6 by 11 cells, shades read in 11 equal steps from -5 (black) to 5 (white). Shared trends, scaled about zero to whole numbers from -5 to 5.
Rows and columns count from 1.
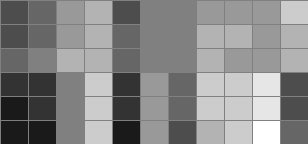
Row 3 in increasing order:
-1 -1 0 0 0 1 1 2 2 2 2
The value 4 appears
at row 4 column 10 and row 5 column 10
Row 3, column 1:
-1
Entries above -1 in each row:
8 8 9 6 6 6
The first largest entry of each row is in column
11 4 3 10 10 10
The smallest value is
-4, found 4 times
